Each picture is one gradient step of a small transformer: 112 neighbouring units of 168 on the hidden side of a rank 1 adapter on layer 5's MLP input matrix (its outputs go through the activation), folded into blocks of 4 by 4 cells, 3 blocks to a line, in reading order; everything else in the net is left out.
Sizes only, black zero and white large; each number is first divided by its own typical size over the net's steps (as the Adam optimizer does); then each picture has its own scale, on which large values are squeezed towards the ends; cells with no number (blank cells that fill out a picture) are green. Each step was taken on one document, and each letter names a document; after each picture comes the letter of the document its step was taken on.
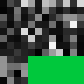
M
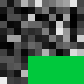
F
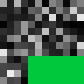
M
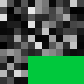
M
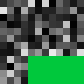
F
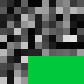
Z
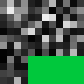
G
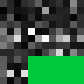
F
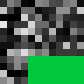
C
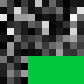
M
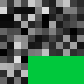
F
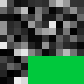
G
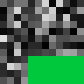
G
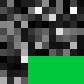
Z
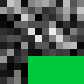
C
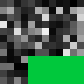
Z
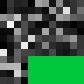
M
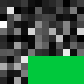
Z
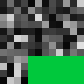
M
